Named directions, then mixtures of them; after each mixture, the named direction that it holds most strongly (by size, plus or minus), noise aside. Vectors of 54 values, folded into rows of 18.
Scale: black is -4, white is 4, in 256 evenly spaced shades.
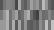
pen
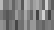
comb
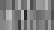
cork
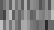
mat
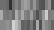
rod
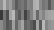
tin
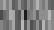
tin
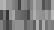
tin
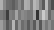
comb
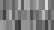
comb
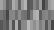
pen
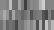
rod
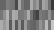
pen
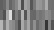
cork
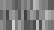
tin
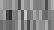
cork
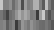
comb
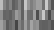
comb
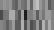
tin
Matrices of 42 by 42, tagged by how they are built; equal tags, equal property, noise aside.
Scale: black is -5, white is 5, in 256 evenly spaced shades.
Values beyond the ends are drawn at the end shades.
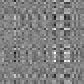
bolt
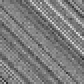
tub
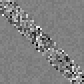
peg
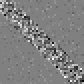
peg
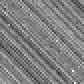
tub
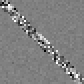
peg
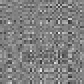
bolt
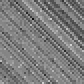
tub
